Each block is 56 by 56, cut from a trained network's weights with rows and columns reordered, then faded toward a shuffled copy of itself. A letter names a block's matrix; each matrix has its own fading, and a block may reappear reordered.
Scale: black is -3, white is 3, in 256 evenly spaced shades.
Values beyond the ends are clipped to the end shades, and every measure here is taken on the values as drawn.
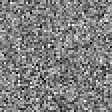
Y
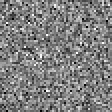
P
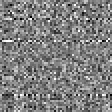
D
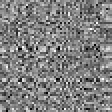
D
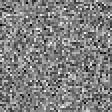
P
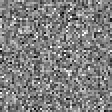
Y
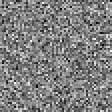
P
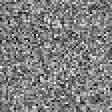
P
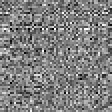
D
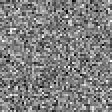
P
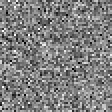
P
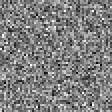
P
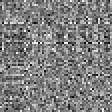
D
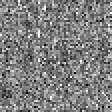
Y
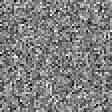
P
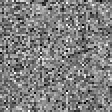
Y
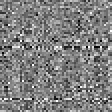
D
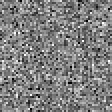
Y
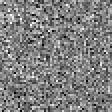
Y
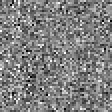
Y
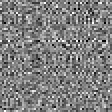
D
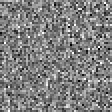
Y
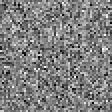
Y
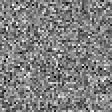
P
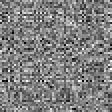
D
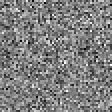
P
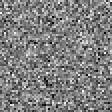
P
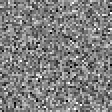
P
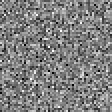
Y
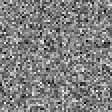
P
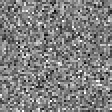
Y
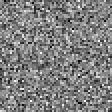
P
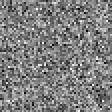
P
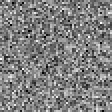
P
